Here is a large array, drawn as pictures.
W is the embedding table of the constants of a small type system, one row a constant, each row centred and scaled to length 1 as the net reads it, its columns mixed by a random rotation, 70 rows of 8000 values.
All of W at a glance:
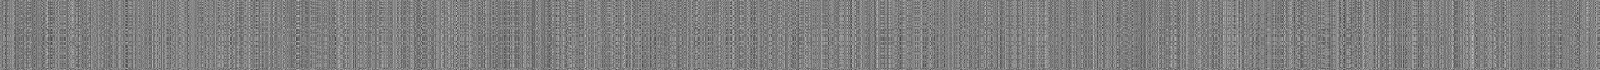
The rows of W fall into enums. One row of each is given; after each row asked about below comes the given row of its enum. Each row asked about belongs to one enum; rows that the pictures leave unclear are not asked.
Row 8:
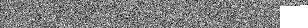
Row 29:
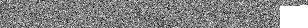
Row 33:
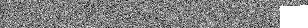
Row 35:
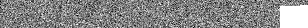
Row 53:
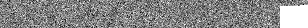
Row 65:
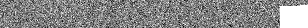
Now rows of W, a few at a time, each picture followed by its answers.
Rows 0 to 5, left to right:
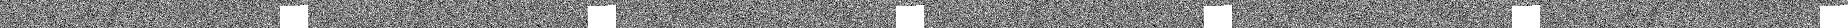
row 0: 53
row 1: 65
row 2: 8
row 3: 65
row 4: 8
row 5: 53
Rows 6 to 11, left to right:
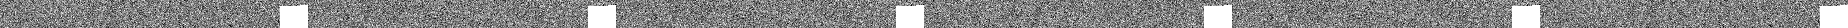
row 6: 65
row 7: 8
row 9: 53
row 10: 8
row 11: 65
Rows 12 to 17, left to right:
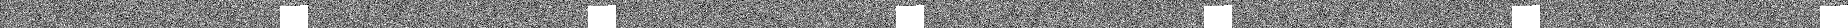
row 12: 8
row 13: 35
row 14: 33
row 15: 53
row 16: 53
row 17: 8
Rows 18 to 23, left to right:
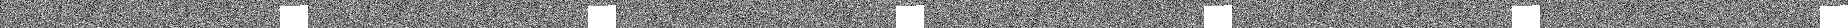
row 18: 35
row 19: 35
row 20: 8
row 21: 53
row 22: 35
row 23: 33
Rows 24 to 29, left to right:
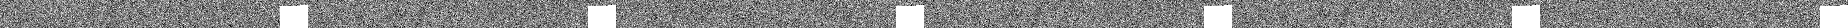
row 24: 65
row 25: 53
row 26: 8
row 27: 53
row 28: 53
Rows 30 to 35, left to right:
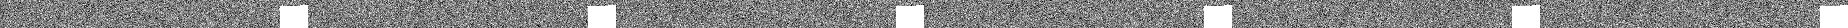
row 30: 33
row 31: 65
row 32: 8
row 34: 53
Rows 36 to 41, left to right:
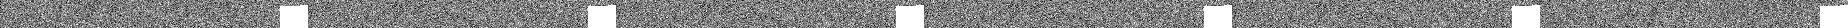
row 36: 35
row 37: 33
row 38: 33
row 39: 33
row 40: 33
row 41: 53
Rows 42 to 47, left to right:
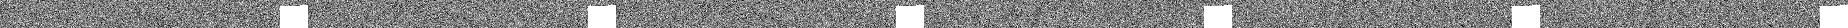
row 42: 29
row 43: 33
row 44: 33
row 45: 53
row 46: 65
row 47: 65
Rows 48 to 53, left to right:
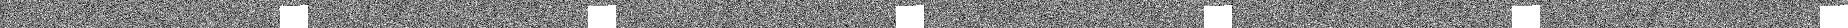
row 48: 33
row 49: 35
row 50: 65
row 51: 8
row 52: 35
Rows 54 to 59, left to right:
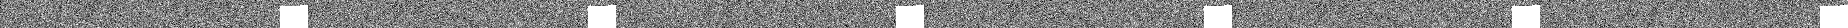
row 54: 35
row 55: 33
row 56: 65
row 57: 33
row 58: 33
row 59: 53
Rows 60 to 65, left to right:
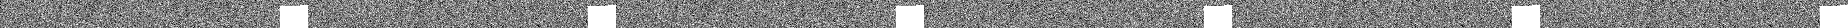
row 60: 35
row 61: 65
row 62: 35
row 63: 33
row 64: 65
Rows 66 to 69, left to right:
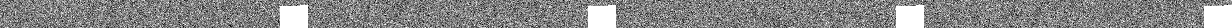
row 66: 65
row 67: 35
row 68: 29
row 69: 53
